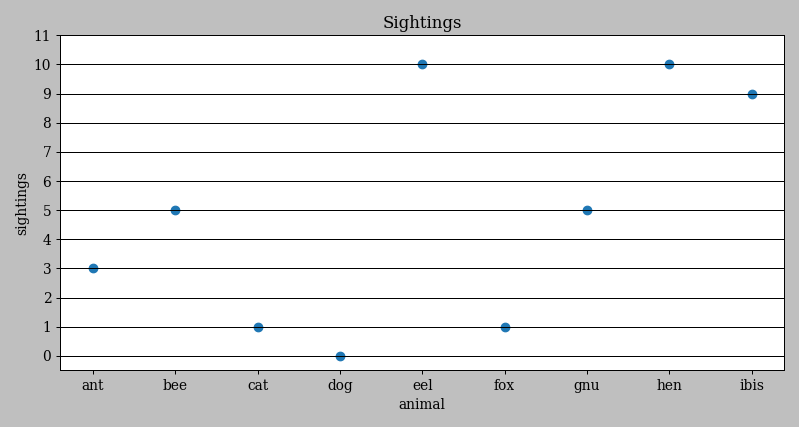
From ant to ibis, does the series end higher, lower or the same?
higher
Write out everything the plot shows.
Title: Sightings
x-axis: animal, ticks ant bee cat dog eel fox gnu hen ibis
y-axis: sightings, ticks 0 1 2 3 4 5 6 7 8 9 10 11
Values:
3 5 1 0 10 1 5 10 9
